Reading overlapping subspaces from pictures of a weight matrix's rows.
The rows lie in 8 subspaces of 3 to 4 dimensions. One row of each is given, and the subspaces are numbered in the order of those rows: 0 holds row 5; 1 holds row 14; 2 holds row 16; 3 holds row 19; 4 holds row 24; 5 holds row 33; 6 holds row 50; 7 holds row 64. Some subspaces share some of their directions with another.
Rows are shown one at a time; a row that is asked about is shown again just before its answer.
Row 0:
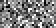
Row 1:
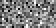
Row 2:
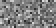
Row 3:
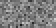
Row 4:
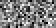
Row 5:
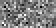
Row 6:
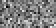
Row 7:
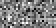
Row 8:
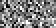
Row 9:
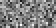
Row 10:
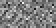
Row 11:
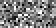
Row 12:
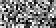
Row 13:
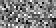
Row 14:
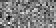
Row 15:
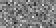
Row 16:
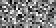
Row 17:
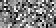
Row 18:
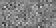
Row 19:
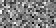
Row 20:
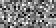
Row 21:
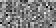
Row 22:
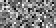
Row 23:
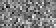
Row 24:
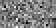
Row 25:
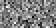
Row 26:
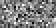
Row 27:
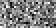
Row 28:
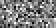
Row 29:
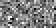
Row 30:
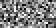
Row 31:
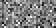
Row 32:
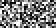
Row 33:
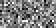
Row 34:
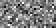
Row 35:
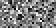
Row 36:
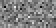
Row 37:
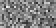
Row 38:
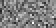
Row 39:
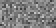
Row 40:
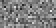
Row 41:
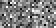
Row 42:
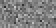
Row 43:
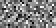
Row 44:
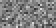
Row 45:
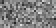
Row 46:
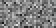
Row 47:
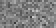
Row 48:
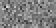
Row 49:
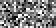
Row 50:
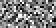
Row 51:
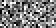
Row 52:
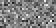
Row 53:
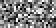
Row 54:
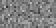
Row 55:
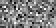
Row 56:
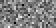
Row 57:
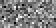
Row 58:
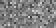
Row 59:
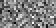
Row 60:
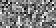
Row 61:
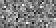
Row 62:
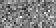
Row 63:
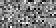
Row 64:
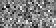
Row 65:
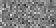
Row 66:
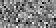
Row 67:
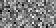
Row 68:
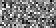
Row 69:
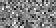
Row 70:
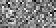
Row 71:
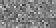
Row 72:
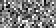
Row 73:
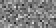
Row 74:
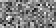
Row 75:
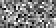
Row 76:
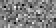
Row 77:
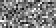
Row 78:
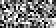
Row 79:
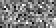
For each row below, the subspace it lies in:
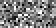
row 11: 0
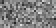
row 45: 6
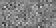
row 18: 0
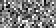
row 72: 5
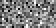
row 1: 2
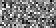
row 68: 3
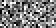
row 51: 3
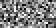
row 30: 1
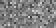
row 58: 4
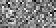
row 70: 6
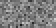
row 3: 1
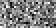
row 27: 2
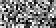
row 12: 2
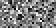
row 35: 2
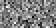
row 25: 5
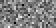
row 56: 7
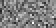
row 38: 3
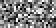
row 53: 0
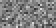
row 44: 1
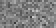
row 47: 4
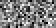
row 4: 1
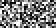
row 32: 3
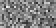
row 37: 2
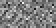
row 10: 6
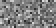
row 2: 4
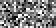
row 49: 0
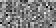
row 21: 1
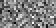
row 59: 3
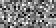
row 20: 1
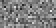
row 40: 0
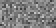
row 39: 3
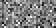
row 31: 0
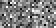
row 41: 4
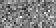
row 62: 7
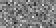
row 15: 2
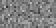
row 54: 4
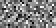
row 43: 6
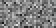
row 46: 0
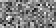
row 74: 1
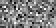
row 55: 2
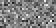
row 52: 5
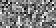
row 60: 3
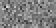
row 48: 7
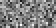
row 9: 1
